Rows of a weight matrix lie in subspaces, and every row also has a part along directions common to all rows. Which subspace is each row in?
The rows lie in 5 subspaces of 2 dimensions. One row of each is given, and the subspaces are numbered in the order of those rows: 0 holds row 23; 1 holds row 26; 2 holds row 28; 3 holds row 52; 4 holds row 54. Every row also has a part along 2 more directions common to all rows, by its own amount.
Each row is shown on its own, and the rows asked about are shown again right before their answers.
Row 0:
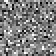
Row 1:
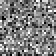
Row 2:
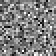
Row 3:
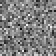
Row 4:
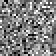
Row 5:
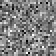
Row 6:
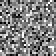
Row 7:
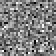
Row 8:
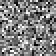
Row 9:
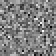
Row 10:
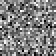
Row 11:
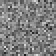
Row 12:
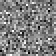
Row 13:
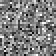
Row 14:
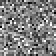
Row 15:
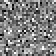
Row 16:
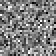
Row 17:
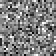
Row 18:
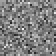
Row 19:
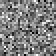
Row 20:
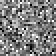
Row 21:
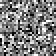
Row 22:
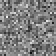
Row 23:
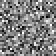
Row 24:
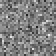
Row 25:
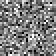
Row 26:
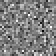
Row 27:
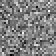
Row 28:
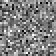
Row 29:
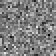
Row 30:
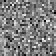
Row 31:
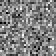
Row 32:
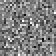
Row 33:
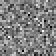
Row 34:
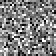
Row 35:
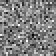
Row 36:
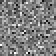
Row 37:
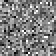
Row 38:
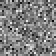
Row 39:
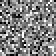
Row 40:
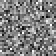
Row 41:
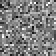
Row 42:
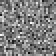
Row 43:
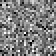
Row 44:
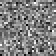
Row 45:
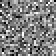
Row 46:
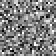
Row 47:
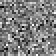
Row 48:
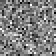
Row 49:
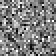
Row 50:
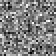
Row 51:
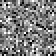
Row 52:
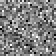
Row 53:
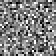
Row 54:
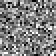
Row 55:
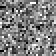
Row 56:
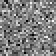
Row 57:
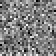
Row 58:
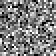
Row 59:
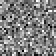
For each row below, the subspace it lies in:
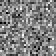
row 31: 0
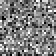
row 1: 1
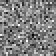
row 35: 2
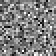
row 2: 1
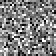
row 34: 3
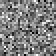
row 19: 4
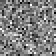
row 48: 3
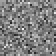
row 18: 3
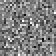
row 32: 3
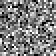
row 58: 4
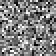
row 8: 0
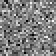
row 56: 2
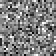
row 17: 4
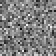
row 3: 1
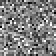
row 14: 3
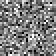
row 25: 2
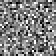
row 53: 1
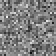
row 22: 4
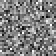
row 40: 0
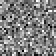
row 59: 1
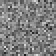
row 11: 4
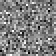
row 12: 0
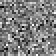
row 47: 3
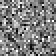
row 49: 3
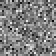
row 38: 3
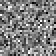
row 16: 1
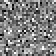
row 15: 2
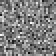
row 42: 2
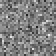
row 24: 4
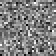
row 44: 1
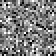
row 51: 4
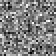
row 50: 4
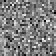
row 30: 3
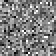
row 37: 2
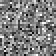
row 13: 4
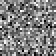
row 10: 1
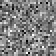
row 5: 2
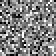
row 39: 0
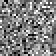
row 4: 2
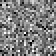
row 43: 4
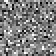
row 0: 2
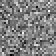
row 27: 0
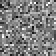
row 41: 0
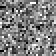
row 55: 3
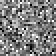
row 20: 3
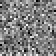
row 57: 1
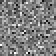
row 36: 2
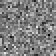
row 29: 4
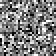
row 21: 4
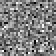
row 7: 1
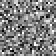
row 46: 0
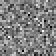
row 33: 1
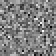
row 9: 1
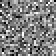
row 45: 0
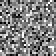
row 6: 0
